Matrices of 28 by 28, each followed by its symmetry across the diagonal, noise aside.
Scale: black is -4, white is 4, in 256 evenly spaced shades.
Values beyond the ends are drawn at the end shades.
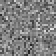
antisymmetric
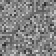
symmetric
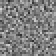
antisymmetric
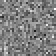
neither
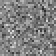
neither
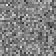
neither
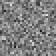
antisymmetric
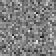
antisymmetric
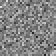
symmetric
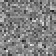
neither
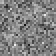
symmetric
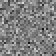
symmetric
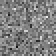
antisymmetric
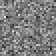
neither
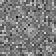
symmetric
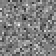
antisymmetric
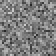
symmetric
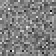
symmetric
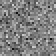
neither
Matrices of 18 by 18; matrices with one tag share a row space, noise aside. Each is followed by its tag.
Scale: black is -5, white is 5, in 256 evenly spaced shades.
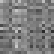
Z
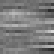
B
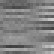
B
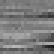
B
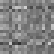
Z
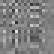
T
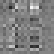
T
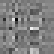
T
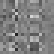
T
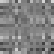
Z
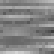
B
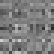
Z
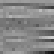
B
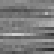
B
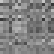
Z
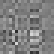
T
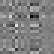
T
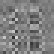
T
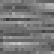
B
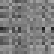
Z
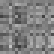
Z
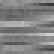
B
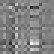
T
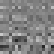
Z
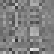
T
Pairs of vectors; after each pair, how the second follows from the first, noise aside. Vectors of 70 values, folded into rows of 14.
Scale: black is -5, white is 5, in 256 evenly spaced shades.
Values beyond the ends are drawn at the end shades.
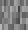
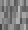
negated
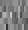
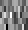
scaled up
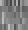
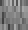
negated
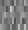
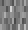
copied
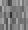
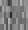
copied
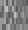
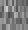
copied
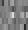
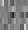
negated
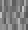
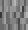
negated
